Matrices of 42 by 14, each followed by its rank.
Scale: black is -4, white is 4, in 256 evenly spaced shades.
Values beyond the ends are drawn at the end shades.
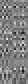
three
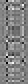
two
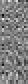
three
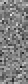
full rank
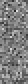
full rank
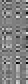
two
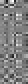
two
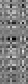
two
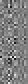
three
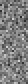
full rank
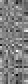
three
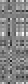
two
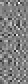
three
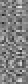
three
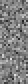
full rank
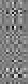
two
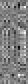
three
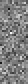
full rank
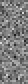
full rank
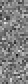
full rank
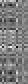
two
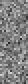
full rank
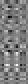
two
